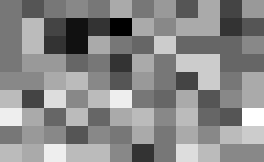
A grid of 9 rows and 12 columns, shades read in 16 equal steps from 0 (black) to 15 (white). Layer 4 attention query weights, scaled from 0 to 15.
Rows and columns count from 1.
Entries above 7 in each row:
5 5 4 5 8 8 8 8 10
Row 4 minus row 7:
-7 -1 3 -5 1 -7 -1 -1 1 6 1 -9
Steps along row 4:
up same down up down up down up same down same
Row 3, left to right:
7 11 3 1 10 7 6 12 6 6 6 8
